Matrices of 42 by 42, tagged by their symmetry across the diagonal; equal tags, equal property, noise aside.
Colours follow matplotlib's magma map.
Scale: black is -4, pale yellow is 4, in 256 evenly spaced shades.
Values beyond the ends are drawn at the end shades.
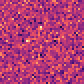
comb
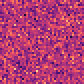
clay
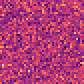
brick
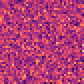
clay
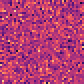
clay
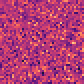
clay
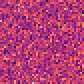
brick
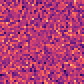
clay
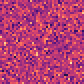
brick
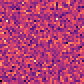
brick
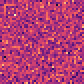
comb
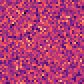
comb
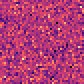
brick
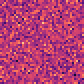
comb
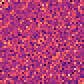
comb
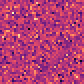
comb
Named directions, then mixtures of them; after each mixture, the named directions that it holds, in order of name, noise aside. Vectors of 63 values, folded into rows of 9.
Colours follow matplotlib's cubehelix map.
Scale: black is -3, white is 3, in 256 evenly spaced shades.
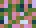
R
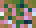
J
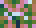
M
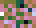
J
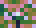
M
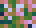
J, M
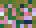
J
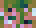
J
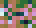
J, M, R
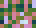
R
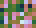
R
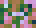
M, R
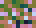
J, M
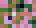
J, R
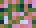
R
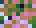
J, M, R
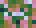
M, R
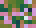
J, M, R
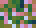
J, M, R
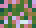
J, M, R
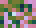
J, M, R
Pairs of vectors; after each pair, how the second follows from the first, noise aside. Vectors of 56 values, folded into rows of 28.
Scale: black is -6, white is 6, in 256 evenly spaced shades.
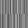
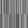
shuffled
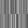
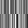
scaled up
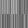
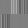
partly zeroed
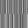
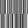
scaled up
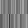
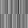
reversed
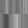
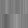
shrunk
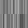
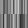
scaled up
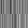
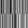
scaled up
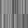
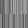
sign-scrambled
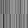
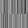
shuffled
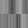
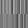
sign-scrambled
